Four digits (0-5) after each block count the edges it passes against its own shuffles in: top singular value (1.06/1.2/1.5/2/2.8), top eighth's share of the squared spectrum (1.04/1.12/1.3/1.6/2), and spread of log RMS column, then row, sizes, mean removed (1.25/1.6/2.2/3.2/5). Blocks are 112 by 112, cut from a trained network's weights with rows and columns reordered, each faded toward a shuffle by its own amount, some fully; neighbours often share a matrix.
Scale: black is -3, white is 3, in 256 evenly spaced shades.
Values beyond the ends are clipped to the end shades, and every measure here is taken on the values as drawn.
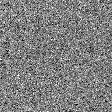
1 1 0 0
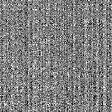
4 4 1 3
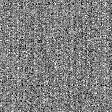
3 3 0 2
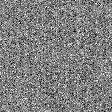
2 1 0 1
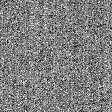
2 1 0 0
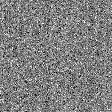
1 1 0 0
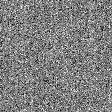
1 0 0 0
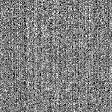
3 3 1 2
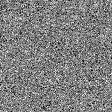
0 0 0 0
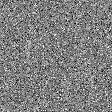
0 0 0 0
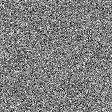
0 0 0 0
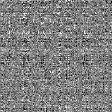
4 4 4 2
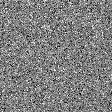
0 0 0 0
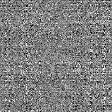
3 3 3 0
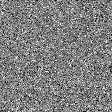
0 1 0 0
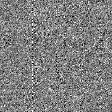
2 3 3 0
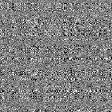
4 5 3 4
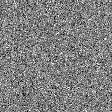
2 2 0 1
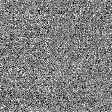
2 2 1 0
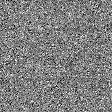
1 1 0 0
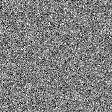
1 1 0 0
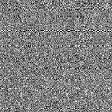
4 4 1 3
